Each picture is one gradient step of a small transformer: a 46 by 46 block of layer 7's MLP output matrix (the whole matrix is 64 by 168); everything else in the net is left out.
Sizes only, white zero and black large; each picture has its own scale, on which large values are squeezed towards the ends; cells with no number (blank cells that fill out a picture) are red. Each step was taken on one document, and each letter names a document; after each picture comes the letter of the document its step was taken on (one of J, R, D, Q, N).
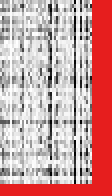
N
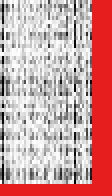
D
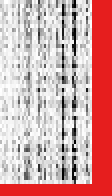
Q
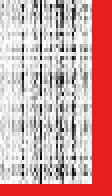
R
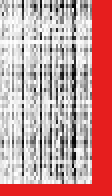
R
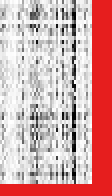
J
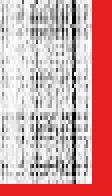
J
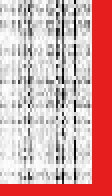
Q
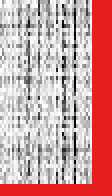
Q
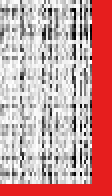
N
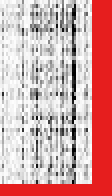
J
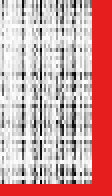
R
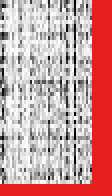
D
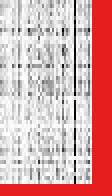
Q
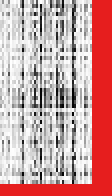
R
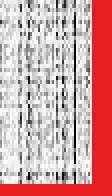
Q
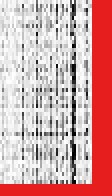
J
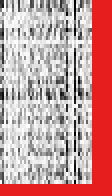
D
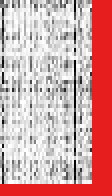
D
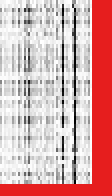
Q
